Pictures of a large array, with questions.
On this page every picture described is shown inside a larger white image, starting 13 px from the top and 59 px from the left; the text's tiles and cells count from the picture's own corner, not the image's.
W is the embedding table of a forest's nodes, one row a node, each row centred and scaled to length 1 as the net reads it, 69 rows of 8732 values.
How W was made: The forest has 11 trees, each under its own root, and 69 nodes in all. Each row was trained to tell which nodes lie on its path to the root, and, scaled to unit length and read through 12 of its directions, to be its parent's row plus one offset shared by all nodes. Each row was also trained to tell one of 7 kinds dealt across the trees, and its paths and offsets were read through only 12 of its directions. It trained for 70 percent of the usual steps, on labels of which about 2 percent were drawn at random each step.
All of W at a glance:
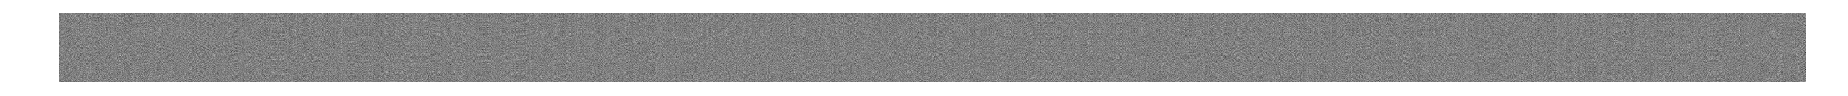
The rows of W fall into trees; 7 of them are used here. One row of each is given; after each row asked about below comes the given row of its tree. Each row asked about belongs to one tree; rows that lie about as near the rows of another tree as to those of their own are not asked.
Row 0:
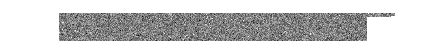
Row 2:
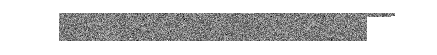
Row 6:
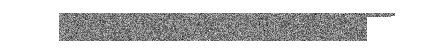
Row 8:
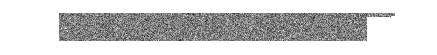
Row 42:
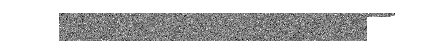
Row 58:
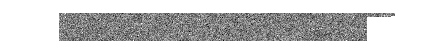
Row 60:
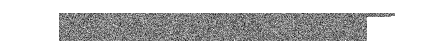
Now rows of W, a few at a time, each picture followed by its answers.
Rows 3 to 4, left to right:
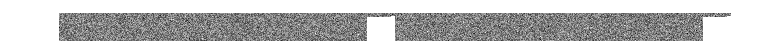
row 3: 2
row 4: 8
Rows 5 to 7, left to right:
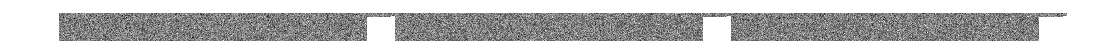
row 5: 42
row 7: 0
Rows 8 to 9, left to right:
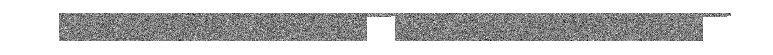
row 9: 58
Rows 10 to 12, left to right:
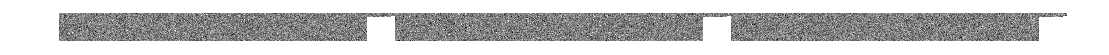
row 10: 2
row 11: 42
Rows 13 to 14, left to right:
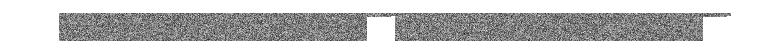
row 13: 0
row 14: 58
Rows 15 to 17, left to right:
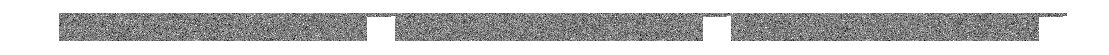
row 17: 6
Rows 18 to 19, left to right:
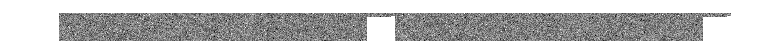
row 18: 8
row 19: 8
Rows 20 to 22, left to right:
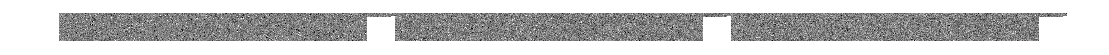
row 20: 58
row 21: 58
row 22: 6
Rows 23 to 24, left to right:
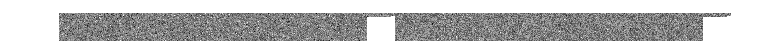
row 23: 42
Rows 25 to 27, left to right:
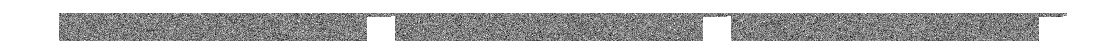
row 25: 60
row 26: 2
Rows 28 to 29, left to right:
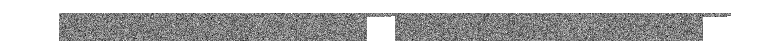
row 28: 2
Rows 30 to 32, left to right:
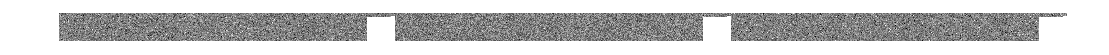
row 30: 6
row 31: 8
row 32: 2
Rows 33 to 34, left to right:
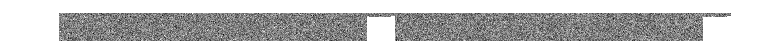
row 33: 58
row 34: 8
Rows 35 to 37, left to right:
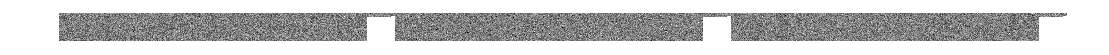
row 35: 0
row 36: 58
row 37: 42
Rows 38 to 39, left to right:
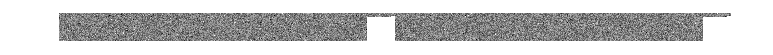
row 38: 8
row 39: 58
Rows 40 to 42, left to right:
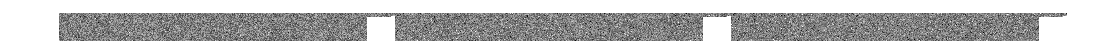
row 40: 0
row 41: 42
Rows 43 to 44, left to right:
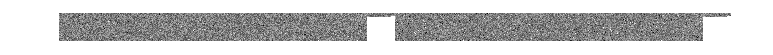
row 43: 58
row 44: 58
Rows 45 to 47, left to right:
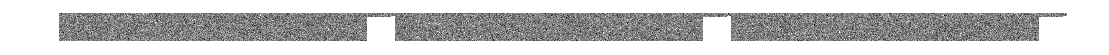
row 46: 2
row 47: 42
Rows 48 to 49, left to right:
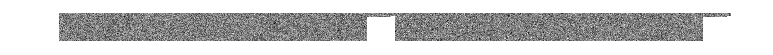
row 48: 42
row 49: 58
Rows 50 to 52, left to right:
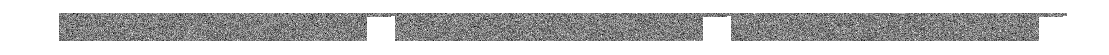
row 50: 0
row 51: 8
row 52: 60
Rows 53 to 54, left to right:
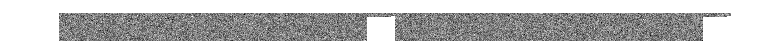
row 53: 8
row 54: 58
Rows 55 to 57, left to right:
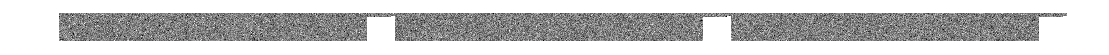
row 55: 8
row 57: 8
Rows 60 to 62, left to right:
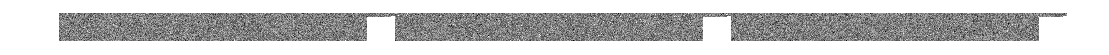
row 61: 2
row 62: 8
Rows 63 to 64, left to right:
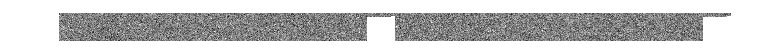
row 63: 6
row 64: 42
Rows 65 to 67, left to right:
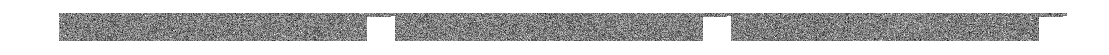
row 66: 60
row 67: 6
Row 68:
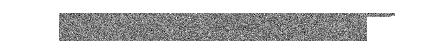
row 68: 60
